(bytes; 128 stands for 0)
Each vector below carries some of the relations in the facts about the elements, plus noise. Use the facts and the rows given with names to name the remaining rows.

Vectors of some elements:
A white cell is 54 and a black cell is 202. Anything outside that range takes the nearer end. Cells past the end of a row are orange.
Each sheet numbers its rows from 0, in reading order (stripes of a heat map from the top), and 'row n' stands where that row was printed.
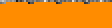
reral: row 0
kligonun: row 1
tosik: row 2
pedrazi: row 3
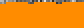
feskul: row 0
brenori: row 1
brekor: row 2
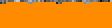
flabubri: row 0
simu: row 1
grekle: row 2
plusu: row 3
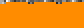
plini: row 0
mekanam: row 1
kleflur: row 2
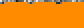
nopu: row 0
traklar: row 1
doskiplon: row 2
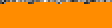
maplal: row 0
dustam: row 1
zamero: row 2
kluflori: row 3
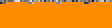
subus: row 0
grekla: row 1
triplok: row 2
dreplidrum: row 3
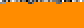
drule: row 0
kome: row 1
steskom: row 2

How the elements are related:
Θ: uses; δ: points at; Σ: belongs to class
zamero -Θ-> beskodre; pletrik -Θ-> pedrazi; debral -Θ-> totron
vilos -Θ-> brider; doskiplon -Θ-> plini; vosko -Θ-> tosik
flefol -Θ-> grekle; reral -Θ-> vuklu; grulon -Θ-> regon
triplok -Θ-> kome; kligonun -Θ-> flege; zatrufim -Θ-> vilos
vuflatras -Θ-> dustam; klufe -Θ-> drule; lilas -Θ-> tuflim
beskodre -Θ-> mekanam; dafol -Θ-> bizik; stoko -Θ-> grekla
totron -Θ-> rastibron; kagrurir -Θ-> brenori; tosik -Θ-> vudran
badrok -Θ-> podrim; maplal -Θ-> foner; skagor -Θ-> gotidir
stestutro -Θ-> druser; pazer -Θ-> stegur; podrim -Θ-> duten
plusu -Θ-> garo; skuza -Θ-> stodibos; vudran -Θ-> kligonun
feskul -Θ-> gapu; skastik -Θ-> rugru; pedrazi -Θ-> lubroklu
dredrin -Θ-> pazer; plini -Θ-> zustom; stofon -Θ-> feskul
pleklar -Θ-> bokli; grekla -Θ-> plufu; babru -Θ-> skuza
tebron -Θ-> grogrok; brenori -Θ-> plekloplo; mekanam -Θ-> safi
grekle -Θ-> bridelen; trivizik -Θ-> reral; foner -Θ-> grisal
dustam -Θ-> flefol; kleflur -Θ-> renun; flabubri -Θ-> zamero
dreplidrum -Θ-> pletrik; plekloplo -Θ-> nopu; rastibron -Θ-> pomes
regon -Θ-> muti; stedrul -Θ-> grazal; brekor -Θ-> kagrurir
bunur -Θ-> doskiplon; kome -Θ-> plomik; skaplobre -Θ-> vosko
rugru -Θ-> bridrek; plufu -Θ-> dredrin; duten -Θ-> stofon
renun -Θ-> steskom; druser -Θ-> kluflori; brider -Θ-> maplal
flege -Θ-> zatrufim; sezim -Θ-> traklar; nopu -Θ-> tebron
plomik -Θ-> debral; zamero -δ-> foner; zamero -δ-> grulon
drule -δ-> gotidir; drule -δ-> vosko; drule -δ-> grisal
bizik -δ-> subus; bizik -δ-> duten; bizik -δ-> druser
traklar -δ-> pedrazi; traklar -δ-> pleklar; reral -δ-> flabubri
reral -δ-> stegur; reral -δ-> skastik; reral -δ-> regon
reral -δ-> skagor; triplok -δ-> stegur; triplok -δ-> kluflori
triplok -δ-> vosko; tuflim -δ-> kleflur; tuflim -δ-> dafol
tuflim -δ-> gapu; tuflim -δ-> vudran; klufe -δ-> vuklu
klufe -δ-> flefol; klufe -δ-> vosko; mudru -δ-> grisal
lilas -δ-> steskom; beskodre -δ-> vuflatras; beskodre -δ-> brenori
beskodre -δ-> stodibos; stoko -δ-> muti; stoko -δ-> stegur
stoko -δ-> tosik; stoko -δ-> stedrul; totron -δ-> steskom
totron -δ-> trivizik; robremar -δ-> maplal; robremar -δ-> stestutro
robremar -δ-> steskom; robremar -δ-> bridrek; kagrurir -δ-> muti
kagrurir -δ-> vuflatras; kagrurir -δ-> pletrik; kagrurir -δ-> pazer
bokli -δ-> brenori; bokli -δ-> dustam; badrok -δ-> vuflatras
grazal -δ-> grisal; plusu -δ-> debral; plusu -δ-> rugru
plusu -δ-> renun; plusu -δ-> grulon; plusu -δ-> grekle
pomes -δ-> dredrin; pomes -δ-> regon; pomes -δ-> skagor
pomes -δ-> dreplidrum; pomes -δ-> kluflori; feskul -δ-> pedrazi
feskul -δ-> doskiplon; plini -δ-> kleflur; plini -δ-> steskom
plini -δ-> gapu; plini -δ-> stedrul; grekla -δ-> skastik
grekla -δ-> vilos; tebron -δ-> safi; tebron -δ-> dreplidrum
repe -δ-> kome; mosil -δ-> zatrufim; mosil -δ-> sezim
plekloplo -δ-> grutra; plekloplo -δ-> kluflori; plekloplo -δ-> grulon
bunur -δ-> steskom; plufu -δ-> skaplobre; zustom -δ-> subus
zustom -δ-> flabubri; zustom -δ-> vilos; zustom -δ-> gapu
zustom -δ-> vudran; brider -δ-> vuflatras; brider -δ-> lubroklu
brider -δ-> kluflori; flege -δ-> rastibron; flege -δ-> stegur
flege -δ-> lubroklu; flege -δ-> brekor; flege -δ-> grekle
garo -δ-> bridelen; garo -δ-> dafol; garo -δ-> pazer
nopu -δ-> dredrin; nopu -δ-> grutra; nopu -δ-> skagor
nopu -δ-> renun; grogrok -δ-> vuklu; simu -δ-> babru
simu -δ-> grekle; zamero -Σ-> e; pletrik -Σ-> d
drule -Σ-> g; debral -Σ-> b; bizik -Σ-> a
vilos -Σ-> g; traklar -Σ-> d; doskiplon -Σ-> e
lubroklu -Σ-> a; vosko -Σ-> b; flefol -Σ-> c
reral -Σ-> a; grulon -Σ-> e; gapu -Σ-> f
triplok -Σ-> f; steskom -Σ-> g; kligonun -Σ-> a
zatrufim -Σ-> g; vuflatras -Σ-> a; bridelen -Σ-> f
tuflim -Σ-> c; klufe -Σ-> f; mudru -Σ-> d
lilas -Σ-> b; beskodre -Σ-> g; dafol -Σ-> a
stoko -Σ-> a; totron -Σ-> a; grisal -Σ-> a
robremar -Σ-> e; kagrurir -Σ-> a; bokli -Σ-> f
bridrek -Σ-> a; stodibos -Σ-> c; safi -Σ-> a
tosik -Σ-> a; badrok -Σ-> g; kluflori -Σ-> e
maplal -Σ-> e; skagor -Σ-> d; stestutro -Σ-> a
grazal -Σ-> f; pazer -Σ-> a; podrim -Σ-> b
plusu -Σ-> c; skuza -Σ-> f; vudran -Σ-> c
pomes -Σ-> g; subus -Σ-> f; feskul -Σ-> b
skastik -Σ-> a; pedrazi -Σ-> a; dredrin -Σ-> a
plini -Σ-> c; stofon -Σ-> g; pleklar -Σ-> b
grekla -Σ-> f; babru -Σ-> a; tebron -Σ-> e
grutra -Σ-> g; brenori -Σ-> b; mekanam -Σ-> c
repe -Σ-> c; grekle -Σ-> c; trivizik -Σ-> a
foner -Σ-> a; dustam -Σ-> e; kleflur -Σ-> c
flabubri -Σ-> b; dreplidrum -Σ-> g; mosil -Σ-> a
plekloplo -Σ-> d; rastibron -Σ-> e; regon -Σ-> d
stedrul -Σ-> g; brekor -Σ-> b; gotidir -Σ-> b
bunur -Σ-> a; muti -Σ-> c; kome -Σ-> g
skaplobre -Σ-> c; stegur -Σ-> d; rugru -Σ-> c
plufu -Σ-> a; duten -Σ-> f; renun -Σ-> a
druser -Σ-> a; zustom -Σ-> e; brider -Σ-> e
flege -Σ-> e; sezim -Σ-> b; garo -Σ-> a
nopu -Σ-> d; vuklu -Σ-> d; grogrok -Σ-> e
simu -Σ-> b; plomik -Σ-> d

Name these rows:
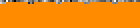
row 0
lilas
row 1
vudran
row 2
robremar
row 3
mosil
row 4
garo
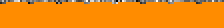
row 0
vilos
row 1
skastik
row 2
flefol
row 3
zustom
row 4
grazal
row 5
pazer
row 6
bizik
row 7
lubroklu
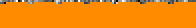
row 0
vuflatras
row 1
repe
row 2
beskodre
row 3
trivizik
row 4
mudru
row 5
skuza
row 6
gotidir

